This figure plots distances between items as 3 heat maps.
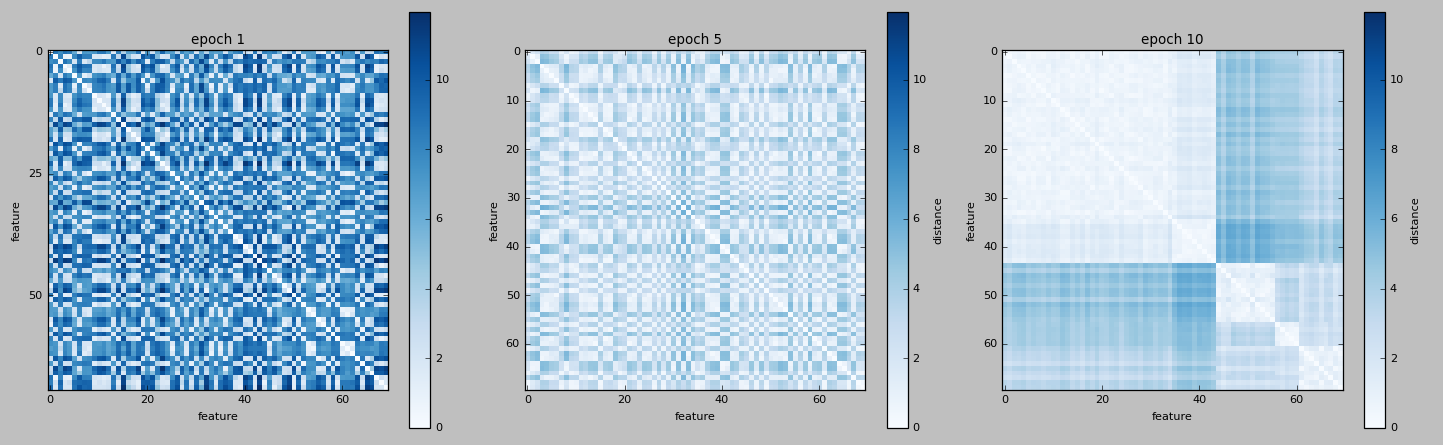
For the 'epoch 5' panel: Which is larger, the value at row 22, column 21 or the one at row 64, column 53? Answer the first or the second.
the second
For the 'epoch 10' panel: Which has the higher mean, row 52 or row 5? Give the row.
52
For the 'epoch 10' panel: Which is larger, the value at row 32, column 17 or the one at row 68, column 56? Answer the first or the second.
the second
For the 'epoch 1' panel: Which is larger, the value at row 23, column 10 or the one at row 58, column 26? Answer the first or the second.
the second
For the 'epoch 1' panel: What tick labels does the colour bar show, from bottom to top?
0, 2, 4, 6, 8, 10
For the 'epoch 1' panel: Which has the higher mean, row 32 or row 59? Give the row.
32
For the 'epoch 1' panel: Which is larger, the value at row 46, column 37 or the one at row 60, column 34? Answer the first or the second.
the first
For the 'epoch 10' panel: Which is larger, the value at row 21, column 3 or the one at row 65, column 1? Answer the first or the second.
the second
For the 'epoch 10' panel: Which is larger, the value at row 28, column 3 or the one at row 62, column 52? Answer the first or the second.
the second
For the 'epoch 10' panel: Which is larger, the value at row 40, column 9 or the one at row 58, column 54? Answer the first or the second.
the second
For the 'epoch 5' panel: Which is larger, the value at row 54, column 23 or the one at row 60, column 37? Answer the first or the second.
the first
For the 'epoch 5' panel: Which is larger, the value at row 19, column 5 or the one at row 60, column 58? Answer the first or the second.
the second
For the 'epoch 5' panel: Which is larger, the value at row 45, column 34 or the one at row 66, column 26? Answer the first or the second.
the first
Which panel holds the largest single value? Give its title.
epoch 1
